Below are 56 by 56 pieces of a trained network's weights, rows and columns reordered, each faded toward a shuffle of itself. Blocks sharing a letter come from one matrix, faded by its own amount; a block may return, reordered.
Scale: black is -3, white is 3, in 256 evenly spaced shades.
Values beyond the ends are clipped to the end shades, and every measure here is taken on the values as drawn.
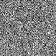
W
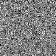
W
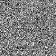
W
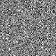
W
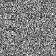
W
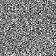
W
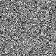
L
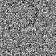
L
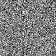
L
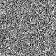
L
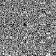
W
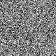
L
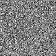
W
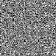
W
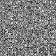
W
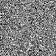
W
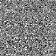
W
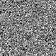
W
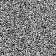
L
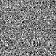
W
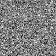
L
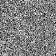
L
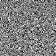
W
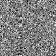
L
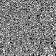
W
